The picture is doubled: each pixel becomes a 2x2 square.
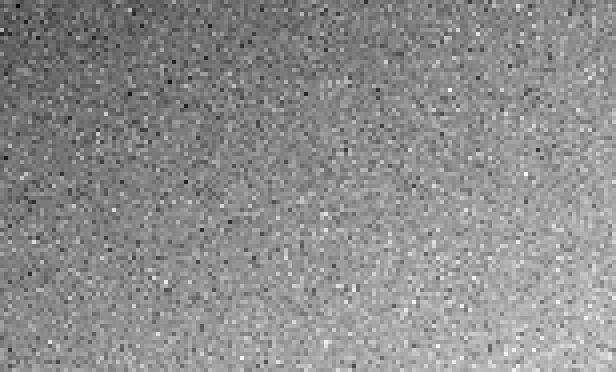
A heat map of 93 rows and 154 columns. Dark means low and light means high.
Slope: up to the bottom right. Mirror symmetry: none. Ninth with the highest average: bottom right. Histogram: bell-shaped.
